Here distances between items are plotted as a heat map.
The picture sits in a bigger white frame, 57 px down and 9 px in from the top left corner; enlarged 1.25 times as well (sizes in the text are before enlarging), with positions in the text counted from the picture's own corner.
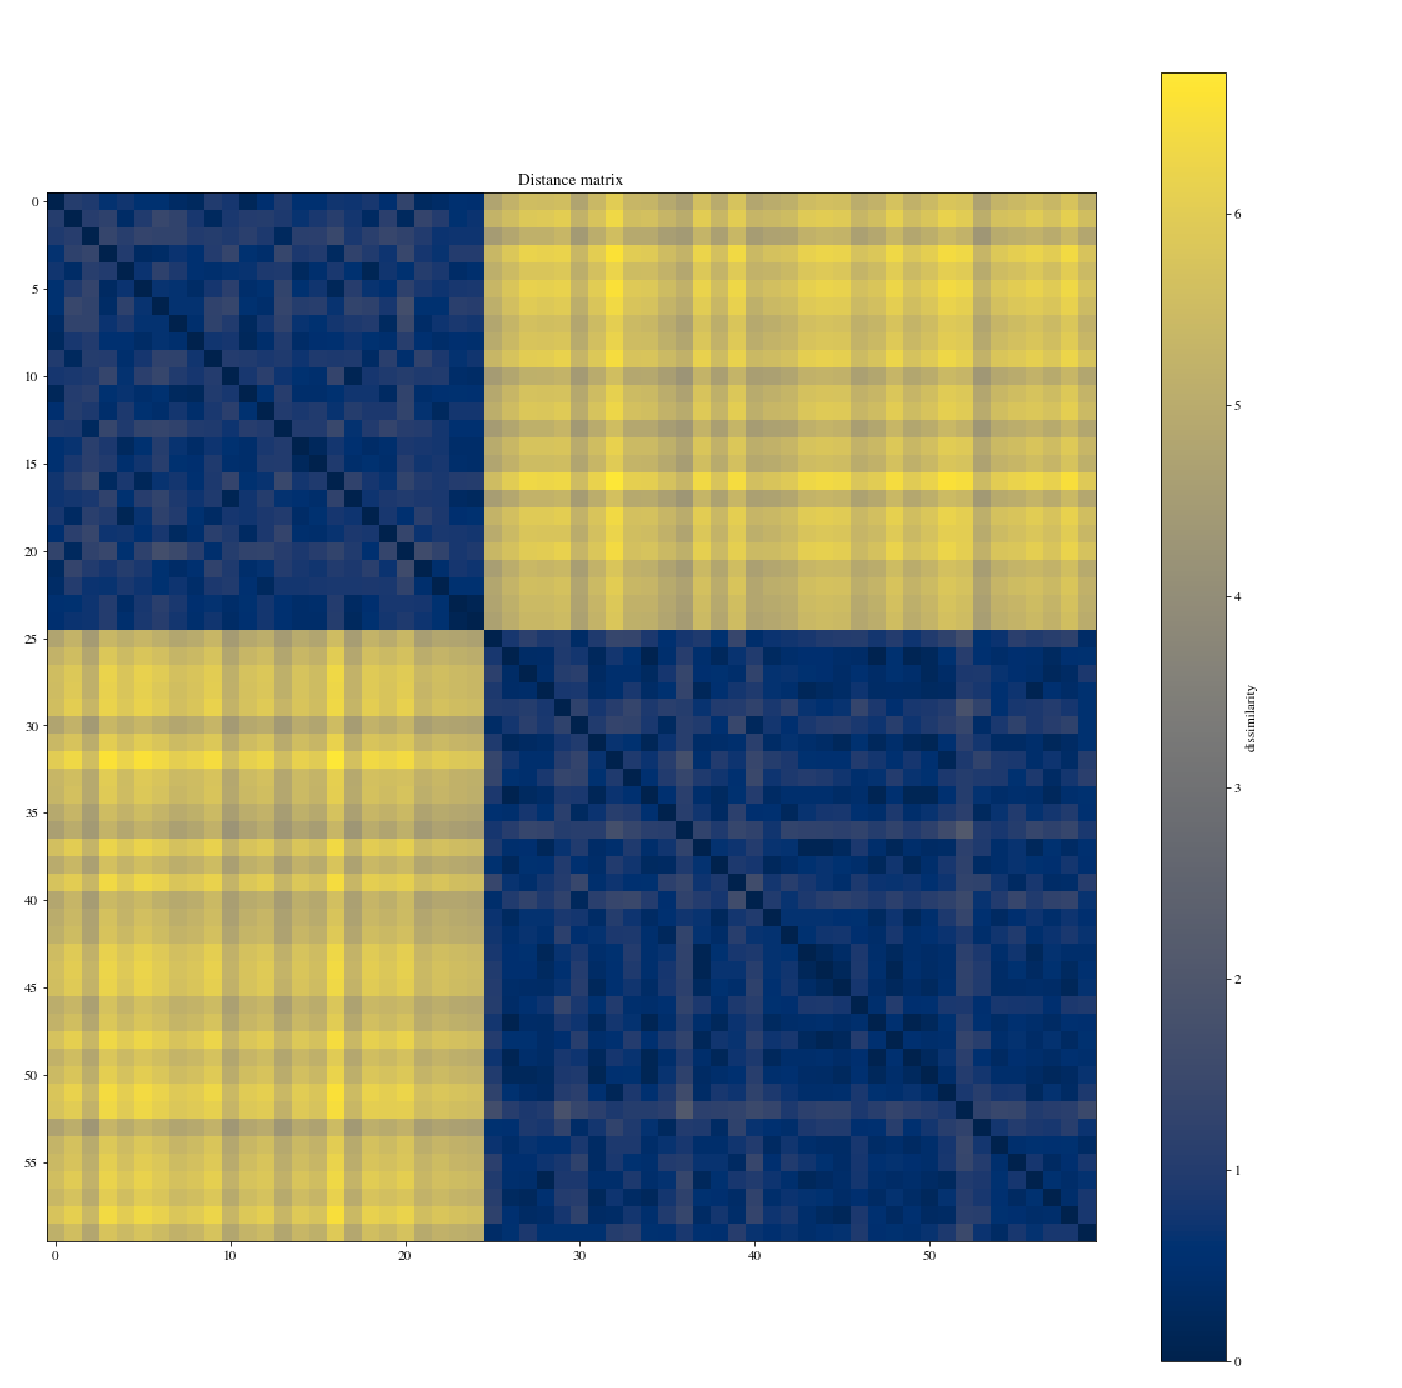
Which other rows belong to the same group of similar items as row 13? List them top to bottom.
0, 1, 2, 3, 4, 5, 6, 7, 8, 9, 10, 11, 12, 14, 15, 16, 17, 18, 19, 20, 21, 22, 23, 24
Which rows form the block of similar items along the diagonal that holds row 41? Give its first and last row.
25 to 59
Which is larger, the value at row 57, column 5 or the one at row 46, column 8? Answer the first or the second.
the first
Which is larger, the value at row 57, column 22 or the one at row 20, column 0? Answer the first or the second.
the first
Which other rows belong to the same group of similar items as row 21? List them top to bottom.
0, 1, 2, 3, 4, 5, 6, 7, 8, 9, 10, 11, 12, 13, 14, 15, 16, 17, 18, 19, 20, 22, 23, 24
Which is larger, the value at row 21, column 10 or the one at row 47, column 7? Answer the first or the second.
the second
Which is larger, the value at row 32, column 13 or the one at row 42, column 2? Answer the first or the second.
the first
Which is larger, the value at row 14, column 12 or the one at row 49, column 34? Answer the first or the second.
the first
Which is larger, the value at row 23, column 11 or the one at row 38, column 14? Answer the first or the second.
the second
